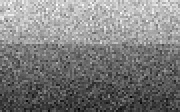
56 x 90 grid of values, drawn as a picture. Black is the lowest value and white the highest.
Stripes: none. Seam: horizontal, 40% of the way down, the top part higher. Slope: up to the top.
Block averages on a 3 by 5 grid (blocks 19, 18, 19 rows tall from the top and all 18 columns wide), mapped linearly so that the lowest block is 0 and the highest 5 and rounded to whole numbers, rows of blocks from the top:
5 5 5 5 5
2 2 2 2 2
0 0 0 0 0
